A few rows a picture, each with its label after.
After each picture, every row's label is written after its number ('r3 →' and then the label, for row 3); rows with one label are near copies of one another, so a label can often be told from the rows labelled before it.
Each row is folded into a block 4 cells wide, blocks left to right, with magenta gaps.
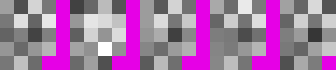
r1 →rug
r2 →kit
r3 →rug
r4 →rug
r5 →rug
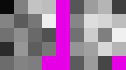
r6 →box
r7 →kit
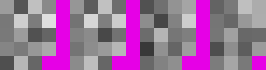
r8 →rug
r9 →rug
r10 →box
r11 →box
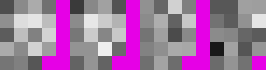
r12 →kit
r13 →kit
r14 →rug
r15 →box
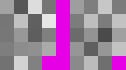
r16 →rug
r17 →rug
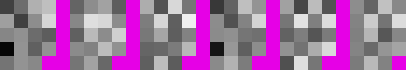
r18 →box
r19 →kit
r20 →rug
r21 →box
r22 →rug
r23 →rug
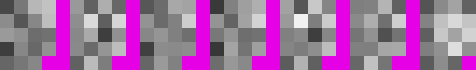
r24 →box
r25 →rug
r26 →box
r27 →box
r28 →rug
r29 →rug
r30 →kit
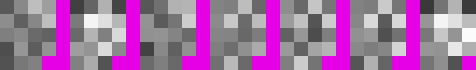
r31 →box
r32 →kit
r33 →box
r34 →rug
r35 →rug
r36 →rug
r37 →kit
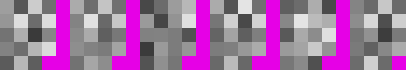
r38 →rug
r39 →rug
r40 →box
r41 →rug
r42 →kit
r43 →rug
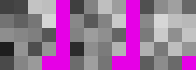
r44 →box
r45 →box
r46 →kit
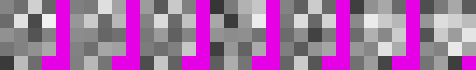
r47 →rug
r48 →rug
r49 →rug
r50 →box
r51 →rug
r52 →kit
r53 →kit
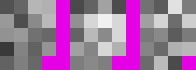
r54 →box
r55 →kit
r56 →rug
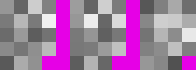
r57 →rug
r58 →rug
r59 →kit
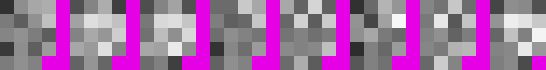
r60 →box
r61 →kit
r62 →kit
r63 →box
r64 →rug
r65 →box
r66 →rug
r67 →kit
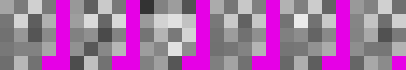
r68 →rug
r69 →rug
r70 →kit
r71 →rug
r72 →rug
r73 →rug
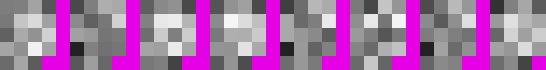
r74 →kit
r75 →box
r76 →kit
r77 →kit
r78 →box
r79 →rug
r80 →box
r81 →kit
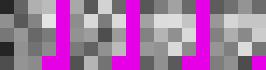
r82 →box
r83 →rug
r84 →kit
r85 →kit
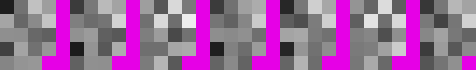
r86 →box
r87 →box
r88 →rug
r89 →box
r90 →box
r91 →rug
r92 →box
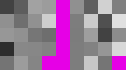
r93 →box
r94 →rug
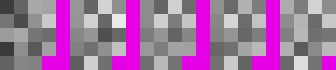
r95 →box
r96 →rug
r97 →rug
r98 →rug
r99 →rug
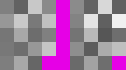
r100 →rug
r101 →rug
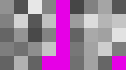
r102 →rug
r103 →kit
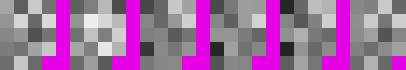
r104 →rug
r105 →kit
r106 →box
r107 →box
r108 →box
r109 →rug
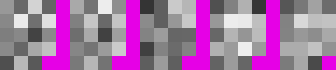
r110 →rug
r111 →rug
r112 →box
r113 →kit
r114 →kit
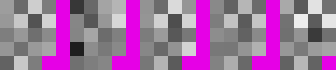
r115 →rug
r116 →box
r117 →rug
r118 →rug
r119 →rug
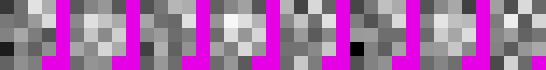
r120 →box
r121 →kit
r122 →box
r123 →kit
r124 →rug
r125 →box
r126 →kit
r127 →rug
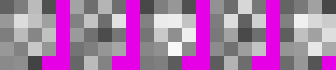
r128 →kit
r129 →rug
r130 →kit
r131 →rug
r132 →kit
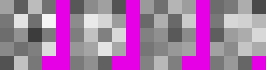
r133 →rug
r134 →kit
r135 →rug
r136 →kit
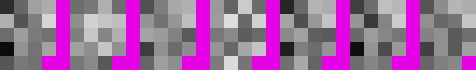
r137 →box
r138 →kit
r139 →box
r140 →rug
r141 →box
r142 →box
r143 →box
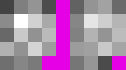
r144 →kit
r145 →kit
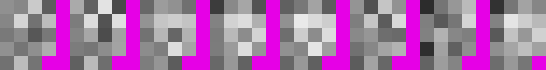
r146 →rug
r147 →rug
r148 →kit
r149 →kit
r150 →kit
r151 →rug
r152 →box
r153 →kit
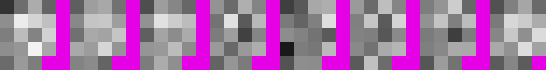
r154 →kit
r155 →kit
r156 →kit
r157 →rug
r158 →box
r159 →rug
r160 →rug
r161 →kit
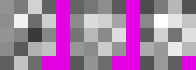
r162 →rug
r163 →kit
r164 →kit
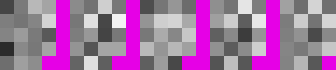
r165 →box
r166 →rug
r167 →kit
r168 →rug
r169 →rug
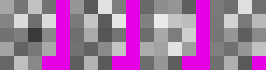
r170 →rug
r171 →rug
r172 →kit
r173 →rug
